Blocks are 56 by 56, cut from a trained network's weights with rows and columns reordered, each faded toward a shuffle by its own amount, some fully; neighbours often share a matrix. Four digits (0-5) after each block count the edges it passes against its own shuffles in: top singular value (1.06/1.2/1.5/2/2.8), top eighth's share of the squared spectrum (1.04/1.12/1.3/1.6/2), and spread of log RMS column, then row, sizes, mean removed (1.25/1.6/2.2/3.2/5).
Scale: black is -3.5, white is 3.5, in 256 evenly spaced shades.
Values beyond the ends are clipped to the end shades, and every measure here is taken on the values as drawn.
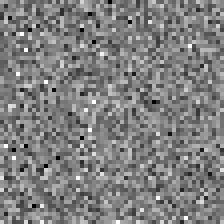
1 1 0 0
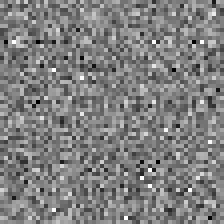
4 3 1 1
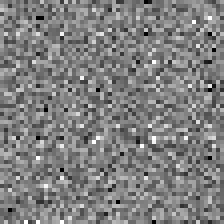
3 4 1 1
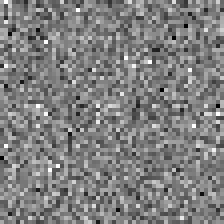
2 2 0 0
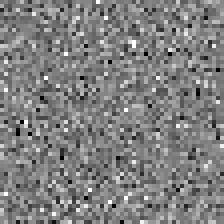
2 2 0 1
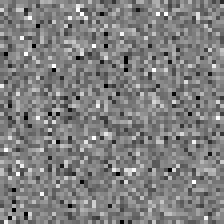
1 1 0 1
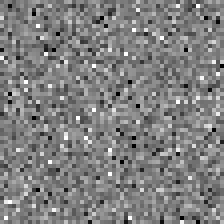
0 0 0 0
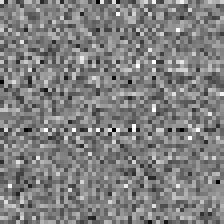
4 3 0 2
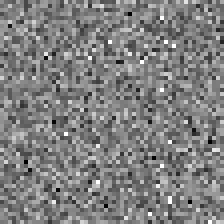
1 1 0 0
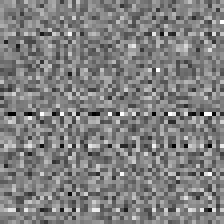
4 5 1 3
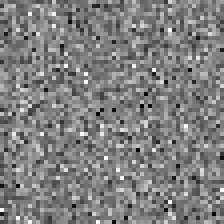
0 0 0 0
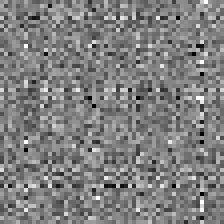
4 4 2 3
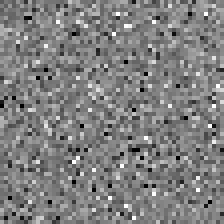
0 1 0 0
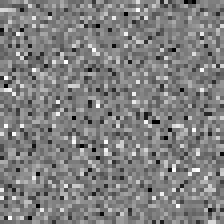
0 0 0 0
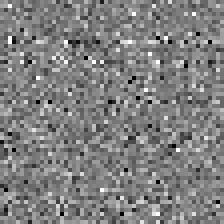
3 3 0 2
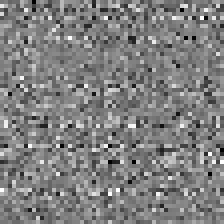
3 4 0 3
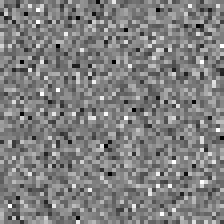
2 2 0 0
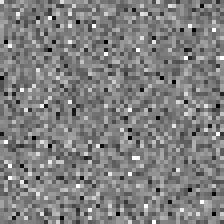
1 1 0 0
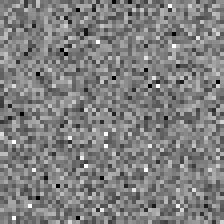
0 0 0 0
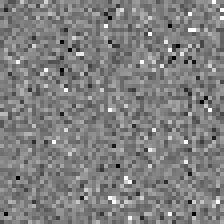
1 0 0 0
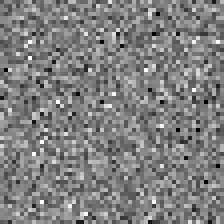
2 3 0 0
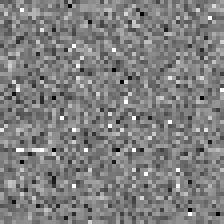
2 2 1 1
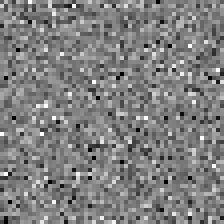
2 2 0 1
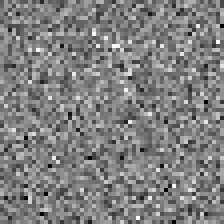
2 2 0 0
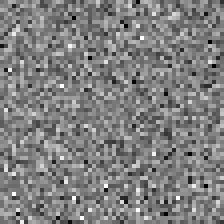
2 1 1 0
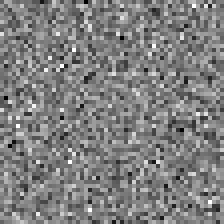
0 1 0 0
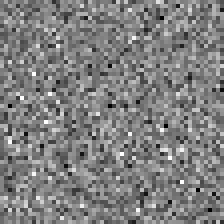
2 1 0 0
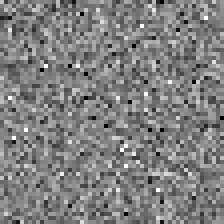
2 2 0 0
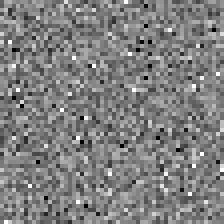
0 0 0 0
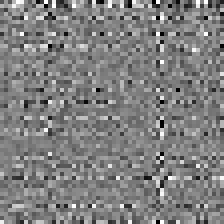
4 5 2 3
